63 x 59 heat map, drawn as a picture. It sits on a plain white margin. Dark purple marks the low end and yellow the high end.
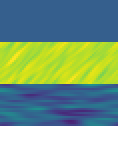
The table splits into 3 rows of 1 panel. Panel 1,1: low, flat. Panel 2,1: very high, slanting up to the right, faint in contrast. Panel 3,1: low, streaked across.
